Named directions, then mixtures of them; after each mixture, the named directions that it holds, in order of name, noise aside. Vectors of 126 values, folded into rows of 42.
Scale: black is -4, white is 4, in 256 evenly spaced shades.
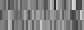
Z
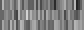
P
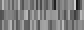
P, Z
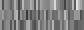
P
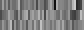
P, Z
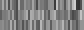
P, Z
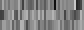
P, Z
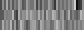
P, Z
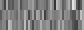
Z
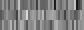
P, Z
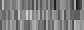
P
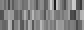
Z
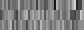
P, Z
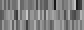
P, Z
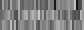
P, Z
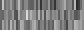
P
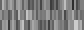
P, Z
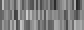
P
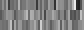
P, Z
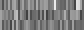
P, Z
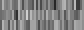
P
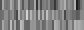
P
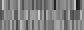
P, Z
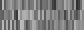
P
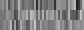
P, Z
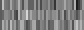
P
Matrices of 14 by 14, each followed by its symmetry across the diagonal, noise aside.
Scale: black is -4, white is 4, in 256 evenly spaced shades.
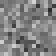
neither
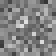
symmetric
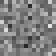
neither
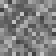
symmetric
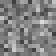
neither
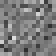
symmetric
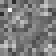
symmetric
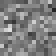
neither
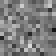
neither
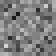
symmetric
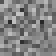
symmetric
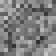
symmetric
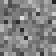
neither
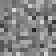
neither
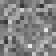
symmetric
